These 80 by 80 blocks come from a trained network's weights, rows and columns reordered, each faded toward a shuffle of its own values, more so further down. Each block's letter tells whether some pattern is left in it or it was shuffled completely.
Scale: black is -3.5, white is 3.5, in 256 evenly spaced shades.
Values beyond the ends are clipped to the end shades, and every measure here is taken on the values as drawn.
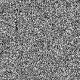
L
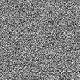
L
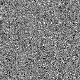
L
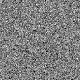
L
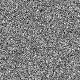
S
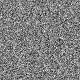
S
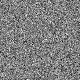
S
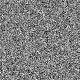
S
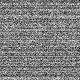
L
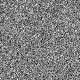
S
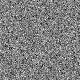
S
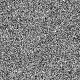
S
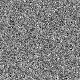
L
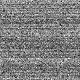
L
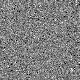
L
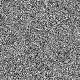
L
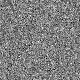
S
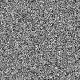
L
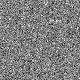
L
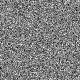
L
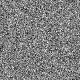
S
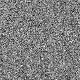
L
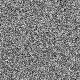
S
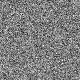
S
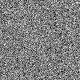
S
